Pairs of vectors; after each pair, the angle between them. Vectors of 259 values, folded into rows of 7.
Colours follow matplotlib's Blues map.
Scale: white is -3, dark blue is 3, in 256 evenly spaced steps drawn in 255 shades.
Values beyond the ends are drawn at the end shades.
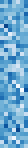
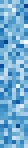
partly aligned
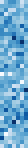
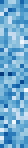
nearly opposite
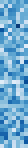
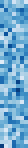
partly opposed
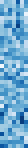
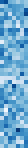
partly opposed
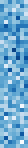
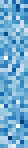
partly opposed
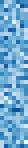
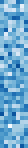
orthogonal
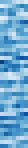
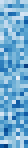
partly aligned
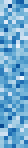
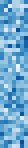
partly opposed
